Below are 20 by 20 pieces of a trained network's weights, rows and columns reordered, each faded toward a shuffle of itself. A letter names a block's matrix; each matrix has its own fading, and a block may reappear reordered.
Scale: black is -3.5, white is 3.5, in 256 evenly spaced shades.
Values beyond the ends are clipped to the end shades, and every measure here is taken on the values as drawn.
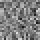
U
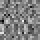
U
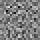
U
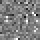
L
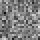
U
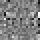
U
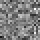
U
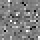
L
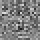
U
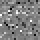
L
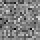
L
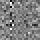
U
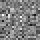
U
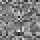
U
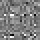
U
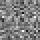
U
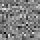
L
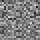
U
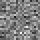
U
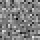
L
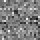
L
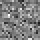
L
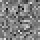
L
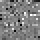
L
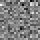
U
